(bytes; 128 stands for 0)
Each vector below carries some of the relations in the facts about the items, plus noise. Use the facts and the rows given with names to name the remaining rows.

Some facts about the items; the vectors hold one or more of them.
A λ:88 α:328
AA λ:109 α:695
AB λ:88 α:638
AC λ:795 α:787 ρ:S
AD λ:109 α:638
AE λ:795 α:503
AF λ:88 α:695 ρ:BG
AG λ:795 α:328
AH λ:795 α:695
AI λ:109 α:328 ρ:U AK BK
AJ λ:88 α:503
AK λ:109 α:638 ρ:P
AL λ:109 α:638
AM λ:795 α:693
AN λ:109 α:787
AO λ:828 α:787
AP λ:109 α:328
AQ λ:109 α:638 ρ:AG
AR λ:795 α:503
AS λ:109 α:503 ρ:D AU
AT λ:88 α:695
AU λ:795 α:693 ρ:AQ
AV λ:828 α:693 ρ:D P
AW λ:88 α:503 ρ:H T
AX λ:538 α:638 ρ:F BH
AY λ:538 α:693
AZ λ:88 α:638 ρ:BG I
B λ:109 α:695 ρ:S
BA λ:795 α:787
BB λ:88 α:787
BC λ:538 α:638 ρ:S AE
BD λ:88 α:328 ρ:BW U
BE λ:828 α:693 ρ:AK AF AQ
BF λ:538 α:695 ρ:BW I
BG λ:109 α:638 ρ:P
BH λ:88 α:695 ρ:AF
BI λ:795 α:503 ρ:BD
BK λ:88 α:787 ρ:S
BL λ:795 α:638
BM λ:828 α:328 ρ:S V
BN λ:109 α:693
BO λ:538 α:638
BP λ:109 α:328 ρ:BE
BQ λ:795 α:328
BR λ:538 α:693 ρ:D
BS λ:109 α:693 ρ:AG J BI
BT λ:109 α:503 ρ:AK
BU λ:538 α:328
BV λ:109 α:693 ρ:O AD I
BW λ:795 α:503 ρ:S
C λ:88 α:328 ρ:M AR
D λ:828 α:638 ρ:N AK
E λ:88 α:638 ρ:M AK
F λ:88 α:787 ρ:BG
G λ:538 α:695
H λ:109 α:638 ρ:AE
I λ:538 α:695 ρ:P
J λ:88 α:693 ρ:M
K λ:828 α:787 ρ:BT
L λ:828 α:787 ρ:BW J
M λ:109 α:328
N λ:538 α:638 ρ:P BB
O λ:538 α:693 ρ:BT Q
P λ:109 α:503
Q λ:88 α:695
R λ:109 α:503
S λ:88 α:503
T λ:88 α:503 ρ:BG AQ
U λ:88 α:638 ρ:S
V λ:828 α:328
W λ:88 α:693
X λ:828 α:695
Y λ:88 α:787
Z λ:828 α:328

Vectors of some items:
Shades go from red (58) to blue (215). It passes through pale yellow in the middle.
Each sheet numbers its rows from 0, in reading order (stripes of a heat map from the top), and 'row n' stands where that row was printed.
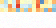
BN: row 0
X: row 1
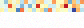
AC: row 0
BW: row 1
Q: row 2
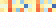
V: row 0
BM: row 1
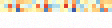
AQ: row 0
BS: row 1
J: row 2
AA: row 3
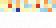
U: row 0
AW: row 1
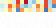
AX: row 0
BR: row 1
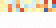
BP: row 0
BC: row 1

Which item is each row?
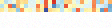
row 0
AS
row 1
N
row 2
AE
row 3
AO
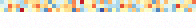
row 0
AG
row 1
BD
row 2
G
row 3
Y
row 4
AM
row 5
AT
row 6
BL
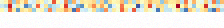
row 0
D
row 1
AR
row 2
L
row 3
A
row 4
Z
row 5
S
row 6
AZ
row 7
F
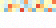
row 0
BQ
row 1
AH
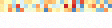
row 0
M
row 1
AL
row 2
O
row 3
C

